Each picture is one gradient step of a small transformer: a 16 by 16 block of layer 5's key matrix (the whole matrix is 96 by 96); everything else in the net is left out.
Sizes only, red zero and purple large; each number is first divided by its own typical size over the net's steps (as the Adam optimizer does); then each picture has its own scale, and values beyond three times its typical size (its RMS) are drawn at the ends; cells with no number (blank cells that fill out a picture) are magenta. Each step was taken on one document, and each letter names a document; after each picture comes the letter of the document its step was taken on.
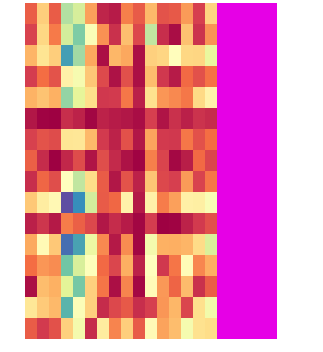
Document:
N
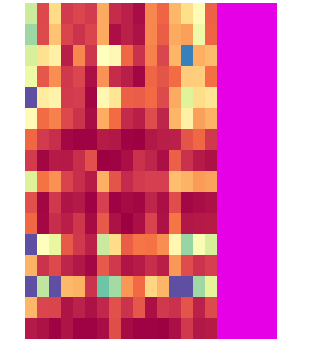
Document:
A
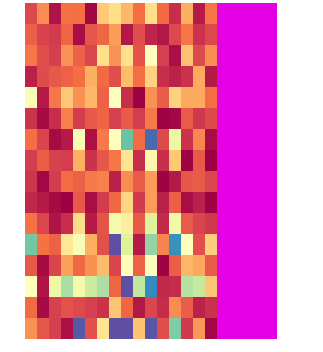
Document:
A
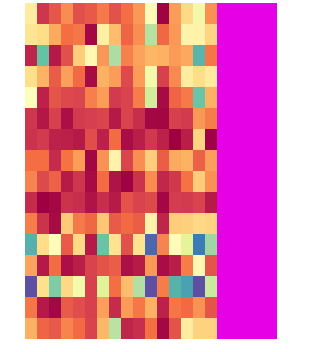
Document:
A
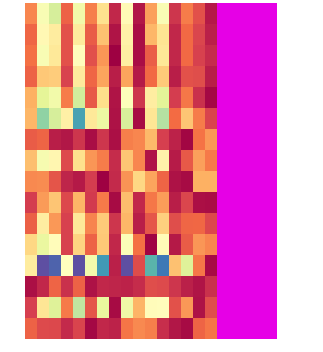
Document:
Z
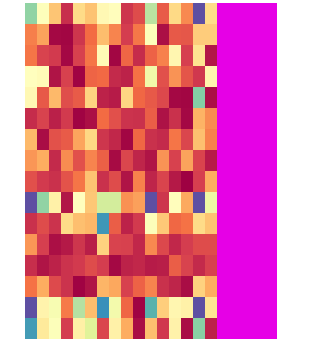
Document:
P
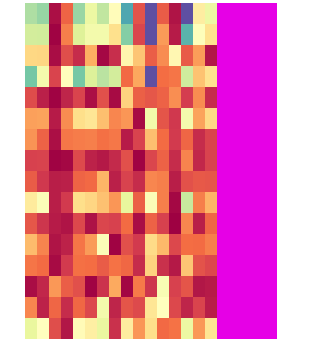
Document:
P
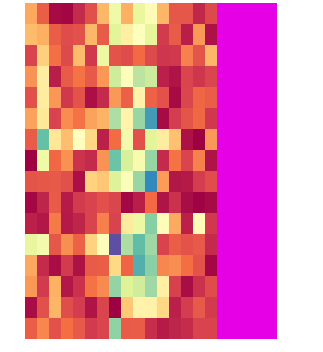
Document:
Z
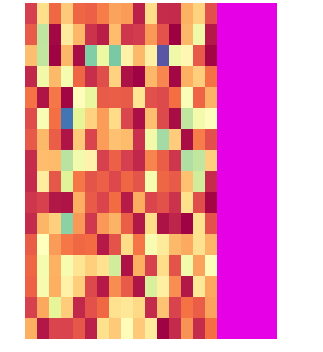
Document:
Z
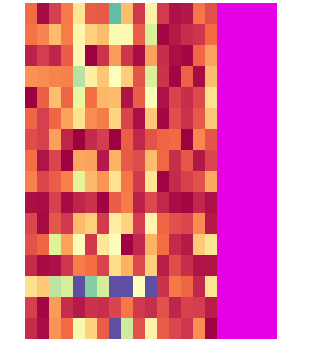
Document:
A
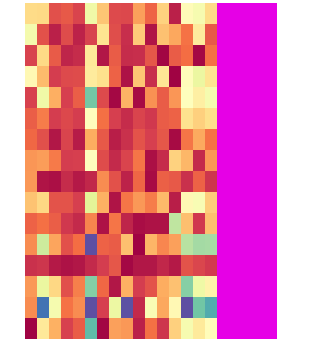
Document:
P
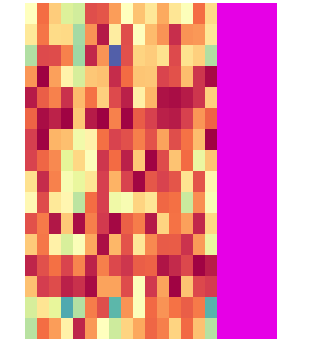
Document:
N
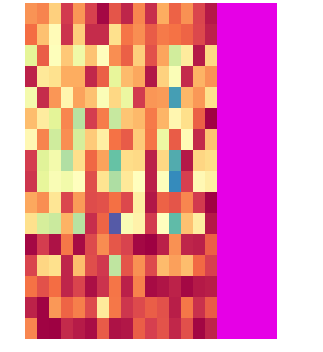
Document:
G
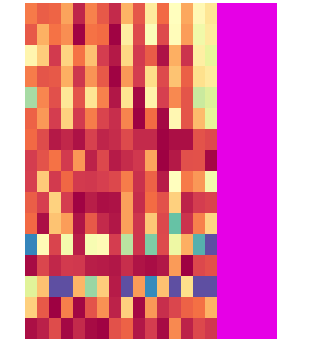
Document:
A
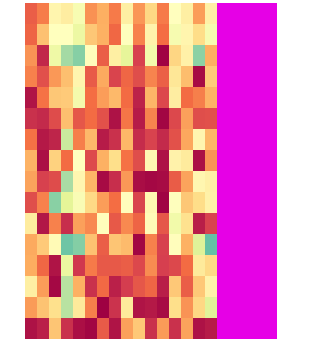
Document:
N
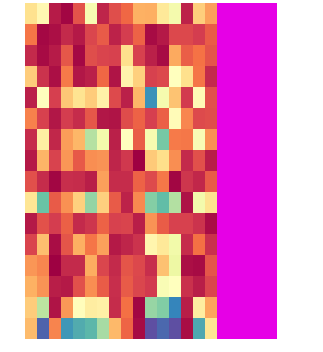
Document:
P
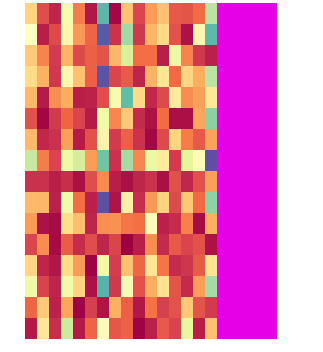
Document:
P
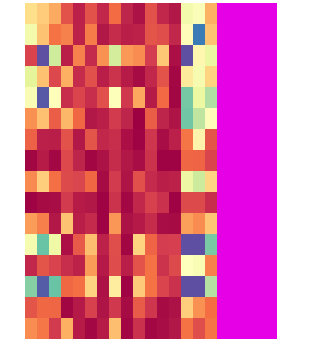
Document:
A
